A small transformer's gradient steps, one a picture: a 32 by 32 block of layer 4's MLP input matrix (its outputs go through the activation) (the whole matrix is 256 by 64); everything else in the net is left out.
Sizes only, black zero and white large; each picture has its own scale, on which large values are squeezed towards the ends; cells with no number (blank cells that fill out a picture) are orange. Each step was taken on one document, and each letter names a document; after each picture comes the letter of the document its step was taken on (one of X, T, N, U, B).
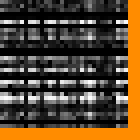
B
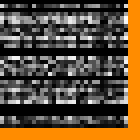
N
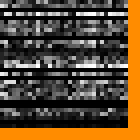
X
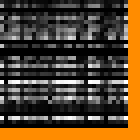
N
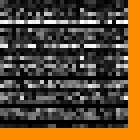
B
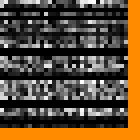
X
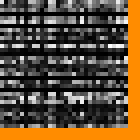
B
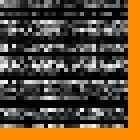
X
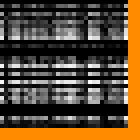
N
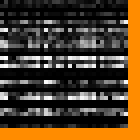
X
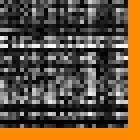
B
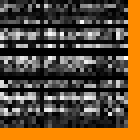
B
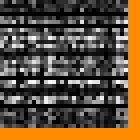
B
